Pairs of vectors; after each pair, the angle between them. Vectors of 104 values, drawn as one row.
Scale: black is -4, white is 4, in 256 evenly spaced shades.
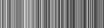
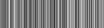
partly opposed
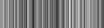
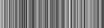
nearly parallel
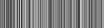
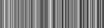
partly opposed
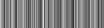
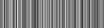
orthogonal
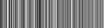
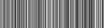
orthogonal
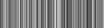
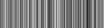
nearly parallel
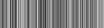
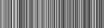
partly opposed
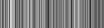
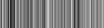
nearly opposite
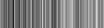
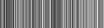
partly aligned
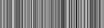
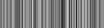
nearly parallel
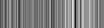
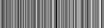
orthogonal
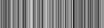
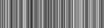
nearly opposite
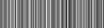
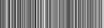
orthogonal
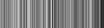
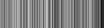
nearly parallel
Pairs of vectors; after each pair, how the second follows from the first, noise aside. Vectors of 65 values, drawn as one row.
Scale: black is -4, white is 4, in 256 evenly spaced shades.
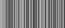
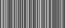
sign-scrambled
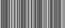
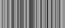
sign-scrambled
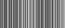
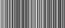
reversed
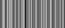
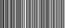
sign-scrambled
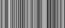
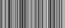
sign-scrambled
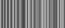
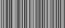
sign-scrambled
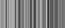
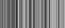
reversed
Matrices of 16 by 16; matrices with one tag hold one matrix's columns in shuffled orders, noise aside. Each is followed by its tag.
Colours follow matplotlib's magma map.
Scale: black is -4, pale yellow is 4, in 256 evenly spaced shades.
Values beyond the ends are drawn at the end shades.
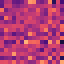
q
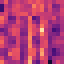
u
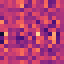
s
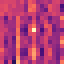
u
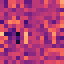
s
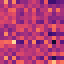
q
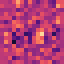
s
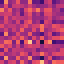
q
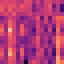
u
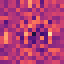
s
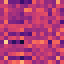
q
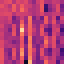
u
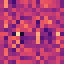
s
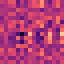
s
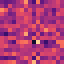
q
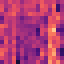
u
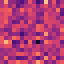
q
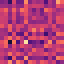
q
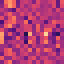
s
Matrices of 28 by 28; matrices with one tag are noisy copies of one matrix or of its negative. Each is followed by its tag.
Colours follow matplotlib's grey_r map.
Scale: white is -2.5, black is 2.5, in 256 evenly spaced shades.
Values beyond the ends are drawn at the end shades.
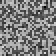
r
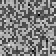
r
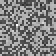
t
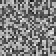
r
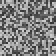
r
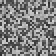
r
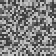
t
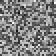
t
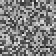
t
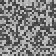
t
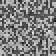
r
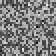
r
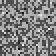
r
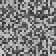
r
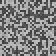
r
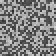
t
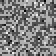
t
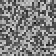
t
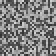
r
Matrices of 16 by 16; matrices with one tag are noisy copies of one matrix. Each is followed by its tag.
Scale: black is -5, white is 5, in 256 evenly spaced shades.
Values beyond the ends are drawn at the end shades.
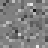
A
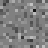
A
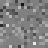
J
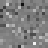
J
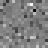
A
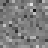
A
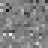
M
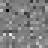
M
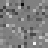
J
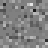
A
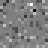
A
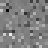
M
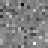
J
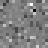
A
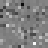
J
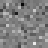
J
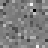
A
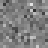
A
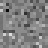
M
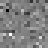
M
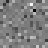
A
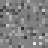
J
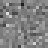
J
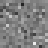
J
